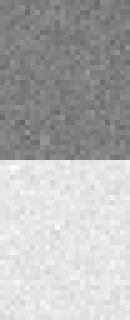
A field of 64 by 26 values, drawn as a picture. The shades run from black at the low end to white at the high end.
It is made of 2 by 1 panels. Panel 1,1: middling, fine-grained, faint in contrast. Panel 2,1: very high, fine-grained, faint in contrast.
